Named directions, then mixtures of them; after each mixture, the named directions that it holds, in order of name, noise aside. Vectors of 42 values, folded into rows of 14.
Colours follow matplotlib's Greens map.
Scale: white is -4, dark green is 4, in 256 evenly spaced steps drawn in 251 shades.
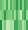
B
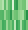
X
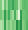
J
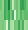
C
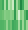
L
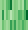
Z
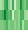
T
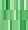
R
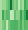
J, Z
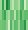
R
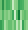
C, J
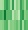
J, R, T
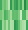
B, R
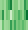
Z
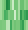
C, R, Z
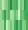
B, J, Z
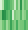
T, X, Z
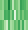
C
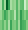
R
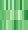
B, L, Z
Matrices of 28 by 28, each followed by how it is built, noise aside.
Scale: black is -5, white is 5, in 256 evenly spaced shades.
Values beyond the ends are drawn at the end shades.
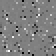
sparse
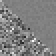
lower triangular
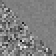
lower triangular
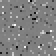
sparse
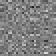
low rank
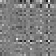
low rank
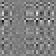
low rank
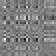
low rank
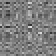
low rank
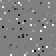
sparse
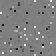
sparse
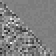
lower triangular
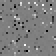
sparse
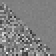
lower triangular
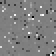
sparse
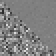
lower triangular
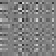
low rank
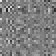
low rank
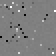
sparse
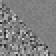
lower triangular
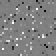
sparse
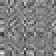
low rank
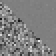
lower triangular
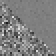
lower triangular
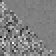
lower triangular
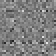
low rank
